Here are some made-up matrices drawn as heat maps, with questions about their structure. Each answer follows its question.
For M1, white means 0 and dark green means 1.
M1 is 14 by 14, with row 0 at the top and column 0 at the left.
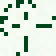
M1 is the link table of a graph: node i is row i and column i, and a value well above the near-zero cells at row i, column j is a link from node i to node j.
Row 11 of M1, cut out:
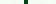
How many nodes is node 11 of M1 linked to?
1
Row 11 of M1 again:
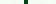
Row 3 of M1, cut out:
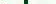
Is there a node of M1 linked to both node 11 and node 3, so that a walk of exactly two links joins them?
yes
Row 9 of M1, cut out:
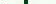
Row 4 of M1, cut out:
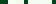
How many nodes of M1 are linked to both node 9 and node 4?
1
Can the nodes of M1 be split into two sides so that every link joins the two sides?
yes
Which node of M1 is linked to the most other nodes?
node 6
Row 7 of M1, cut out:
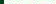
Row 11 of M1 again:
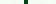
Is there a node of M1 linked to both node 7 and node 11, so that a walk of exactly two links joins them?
no
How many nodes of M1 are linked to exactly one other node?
10
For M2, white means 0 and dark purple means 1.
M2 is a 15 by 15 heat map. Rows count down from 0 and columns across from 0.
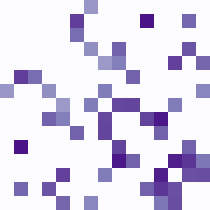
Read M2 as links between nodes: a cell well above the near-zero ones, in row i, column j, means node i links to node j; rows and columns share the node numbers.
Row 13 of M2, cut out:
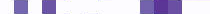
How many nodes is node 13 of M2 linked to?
5
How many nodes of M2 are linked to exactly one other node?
2
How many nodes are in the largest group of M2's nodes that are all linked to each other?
3
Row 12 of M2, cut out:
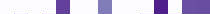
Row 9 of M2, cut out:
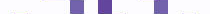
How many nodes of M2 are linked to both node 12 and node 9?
2
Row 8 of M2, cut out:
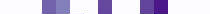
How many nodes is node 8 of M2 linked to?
5
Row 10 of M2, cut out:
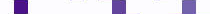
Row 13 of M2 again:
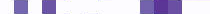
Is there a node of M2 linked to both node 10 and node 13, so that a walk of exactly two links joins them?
yes
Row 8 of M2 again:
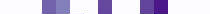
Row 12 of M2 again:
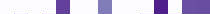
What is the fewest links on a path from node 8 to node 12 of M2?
2
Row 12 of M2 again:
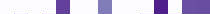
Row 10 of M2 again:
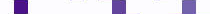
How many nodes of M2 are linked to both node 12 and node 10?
1
